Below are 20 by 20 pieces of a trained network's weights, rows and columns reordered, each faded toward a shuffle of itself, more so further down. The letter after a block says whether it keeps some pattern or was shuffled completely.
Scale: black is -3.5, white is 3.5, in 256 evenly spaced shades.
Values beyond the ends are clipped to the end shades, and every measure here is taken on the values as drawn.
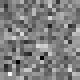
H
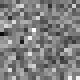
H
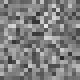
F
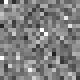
H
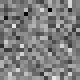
F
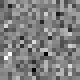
H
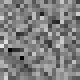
H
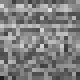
F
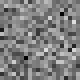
H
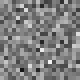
H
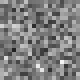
H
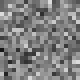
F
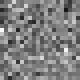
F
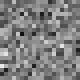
F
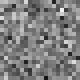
H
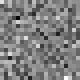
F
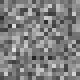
H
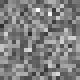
H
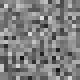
H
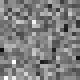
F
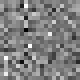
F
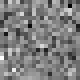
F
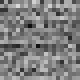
F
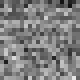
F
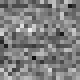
F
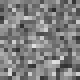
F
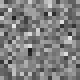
H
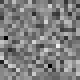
H
